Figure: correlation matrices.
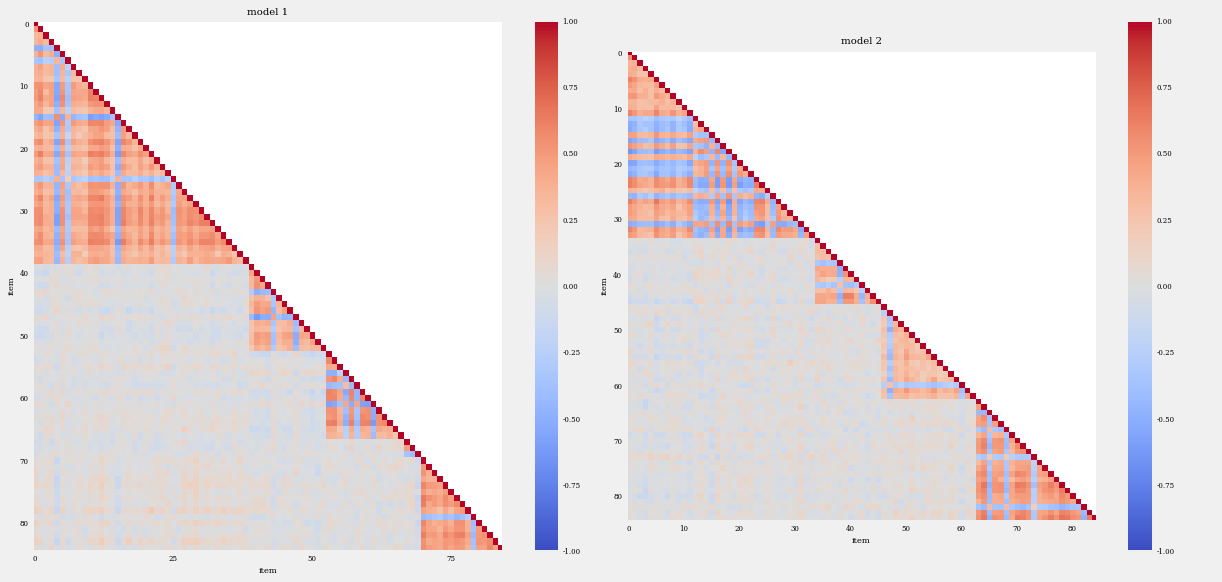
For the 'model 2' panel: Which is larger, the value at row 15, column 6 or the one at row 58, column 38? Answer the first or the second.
the first
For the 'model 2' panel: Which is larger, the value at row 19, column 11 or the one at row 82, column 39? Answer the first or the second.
the first
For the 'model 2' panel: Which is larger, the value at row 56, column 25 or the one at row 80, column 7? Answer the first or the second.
the first
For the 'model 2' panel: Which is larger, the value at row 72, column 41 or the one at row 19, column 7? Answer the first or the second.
the second
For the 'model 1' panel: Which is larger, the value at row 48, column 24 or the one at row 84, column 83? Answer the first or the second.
the second
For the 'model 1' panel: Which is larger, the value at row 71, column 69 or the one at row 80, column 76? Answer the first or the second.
the second
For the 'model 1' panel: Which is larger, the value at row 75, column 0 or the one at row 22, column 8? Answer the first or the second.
the second
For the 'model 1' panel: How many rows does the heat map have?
85
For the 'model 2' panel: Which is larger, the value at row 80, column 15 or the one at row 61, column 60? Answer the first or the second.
the first
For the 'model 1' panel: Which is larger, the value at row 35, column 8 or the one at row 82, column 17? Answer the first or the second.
the first
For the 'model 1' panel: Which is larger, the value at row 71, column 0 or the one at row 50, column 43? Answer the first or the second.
the first
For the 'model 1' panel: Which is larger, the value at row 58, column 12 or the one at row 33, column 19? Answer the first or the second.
the second
